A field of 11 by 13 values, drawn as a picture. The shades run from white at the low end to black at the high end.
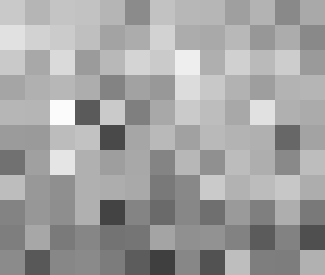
The bottom middle is the ninth with the highest average. A horizontal seam about 70% of the way down splits the table, and the bottom part is higher. The grain is fine, like static. No row or column stands out.
